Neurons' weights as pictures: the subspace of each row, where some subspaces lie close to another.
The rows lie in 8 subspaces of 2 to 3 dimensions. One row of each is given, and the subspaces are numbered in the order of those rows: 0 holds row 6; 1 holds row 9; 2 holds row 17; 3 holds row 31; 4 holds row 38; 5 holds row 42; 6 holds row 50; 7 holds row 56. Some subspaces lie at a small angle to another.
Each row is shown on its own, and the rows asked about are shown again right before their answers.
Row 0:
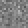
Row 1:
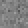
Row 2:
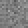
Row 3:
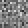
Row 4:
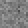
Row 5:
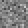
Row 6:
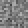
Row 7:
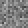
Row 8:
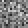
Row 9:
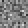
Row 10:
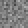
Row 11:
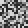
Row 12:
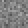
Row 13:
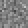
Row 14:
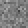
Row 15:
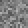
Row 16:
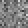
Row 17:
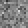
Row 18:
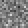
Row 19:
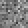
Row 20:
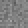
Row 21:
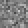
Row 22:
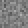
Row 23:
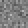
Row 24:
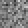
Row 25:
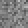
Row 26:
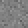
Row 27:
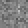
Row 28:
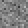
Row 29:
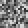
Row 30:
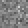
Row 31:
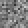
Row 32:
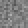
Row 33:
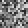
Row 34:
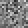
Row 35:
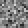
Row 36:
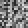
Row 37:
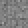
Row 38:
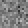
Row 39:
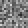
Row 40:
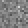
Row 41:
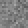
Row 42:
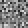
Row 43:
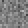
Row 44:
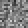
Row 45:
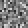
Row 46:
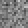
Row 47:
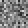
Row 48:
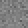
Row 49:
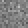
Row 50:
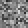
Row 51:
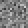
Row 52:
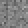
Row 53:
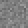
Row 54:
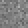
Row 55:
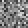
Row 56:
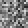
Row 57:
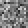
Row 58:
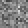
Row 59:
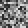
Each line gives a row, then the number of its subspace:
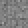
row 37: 0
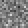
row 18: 4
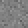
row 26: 0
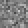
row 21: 6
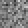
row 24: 7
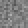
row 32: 1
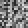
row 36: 1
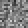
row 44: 0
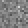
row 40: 4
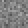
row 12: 3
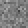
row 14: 2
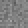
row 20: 0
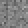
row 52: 0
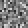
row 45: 5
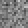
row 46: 7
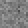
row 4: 6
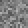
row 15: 5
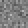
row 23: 1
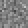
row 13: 5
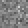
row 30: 4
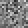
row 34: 5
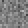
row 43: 7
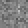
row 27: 6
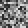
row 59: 2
